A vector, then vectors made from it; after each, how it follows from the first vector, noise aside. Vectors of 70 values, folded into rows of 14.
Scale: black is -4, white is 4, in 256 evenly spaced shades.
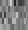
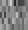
copied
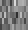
negated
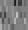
partly zeroed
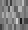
wrapped around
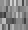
sign-scrambled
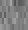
shrunk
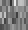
negated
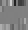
partly zeroed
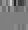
partly zeroed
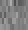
shrunk
